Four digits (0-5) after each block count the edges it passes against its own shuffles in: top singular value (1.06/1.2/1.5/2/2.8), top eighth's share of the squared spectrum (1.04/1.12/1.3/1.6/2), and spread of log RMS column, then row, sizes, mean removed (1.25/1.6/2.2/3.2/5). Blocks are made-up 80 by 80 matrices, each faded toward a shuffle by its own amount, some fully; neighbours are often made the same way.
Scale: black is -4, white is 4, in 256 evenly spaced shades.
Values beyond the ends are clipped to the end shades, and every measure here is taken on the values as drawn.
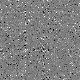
2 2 1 1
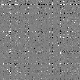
3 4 2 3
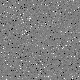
0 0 0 0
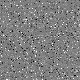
3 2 0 0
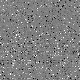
3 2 0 1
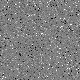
1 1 0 0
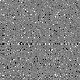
4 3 1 2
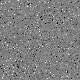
2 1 0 0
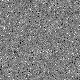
0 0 0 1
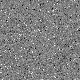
0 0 0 0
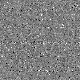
1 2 0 2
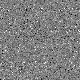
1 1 0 2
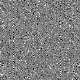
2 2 2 0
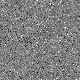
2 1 0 0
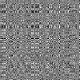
5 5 3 4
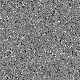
1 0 0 0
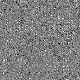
3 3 1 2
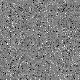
3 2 1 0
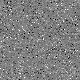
2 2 0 0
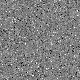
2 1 0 0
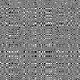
5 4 3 3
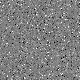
2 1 0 0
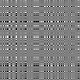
5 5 4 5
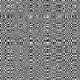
5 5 4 4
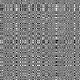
5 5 4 4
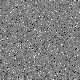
2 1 0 0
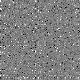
4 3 1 1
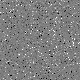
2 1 0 0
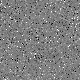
0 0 0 0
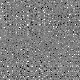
4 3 1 2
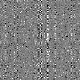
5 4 3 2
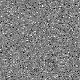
3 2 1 0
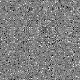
4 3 2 2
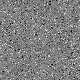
0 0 0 0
